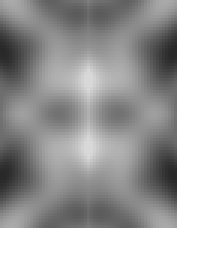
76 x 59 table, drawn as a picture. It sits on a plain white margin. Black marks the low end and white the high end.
Ninth with the highest average: centre. Stripes: none. Average level on the scale: 50%. Grain: smooth. Mirror symmetry: left to right and top to bottom.
